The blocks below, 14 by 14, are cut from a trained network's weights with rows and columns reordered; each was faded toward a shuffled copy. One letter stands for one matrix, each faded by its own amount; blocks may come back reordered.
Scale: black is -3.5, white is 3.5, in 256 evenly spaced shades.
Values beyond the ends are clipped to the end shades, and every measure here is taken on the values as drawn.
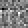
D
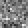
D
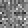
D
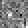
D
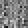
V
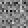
D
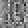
V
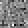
D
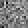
V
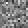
V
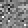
V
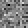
D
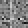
D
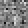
V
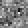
V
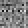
D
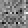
D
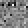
D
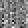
V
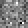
D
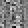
V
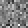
V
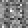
V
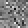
V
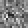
V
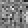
V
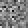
V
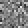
V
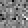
D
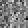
D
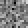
V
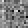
D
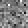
D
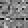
D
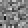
V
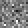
D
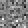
V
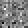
D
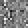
V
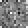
D
